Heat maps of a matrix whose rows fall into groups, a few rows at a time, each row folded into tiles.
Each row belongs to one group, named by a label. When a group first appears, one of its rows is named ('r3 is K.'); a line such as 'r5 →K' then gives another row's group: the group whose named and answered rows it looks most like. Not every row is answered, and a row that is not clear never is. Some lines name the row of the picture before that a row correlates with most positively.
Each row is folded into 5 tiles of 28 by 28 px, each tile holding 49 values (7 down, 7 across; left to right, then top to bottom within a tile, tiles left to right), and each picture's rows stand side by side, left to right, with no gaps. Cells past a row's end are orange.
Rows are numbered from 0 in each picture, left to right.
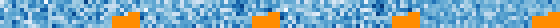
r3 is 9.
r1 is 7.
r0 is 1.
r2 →7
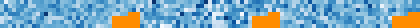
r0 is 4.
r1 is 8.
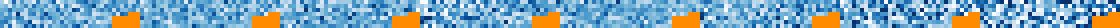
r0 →4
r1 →1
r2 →7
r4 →4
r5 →7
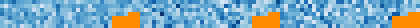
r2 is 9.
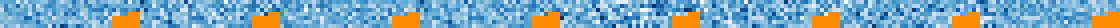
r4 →7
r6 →4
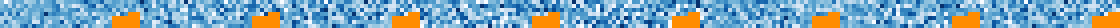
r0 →4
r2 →1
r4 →8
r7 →1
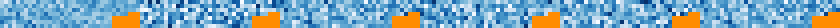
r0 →4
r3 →9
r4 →4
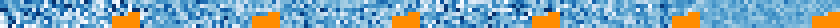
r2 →8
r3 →7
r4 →9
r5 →1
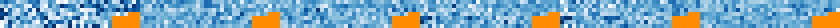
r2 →7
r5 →7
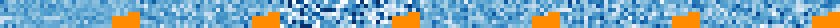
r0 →4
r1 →9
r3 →1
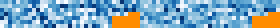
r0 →7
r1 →7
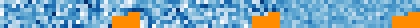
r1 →7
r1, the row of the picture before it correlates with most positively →0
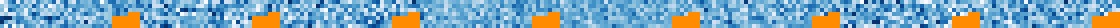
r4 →1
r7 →1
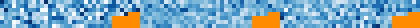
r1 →8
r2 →7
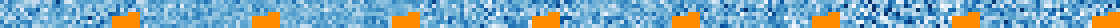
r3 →8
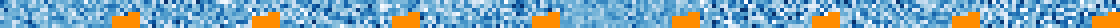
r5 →1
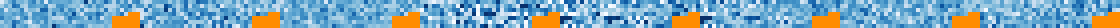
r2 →1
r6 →9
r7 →7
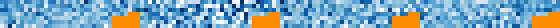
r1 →8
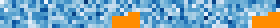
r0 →1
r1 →8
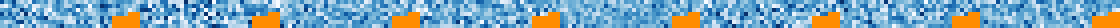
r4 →7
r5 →4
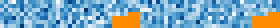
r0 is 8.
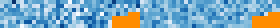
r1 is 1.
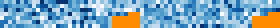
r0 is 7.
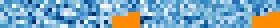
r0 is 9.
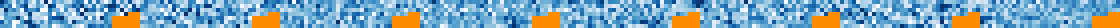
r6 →9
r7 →4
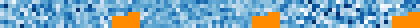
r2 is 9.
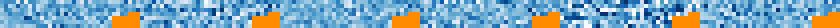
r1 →8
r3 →4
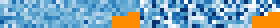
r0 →4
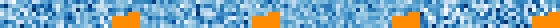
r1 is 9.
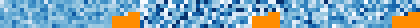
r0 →1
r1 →4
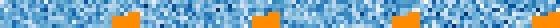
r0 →1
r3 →4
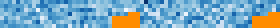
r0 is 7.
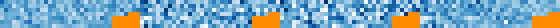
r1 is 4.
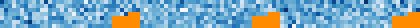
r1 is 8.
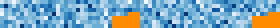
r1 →4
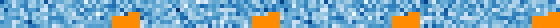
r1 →7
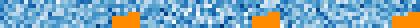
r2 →7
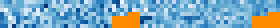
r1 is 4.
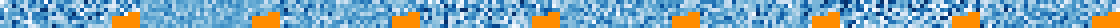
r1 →9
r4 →9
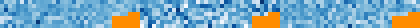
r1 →7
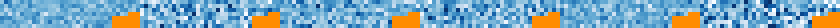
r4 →9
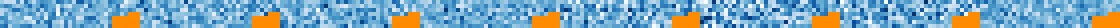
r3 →7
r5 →4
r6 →1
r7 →9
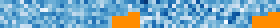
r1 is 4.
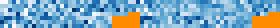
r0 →4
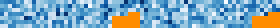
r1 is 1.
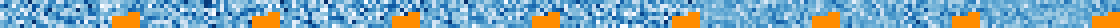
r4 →9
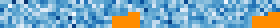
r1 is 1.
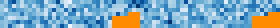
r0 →8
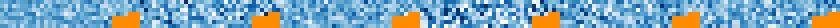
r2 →1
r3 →7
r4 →9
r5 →8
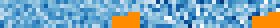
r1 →9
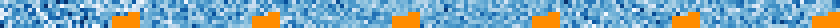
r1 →1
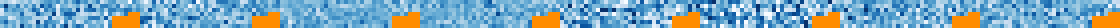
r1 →4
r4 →8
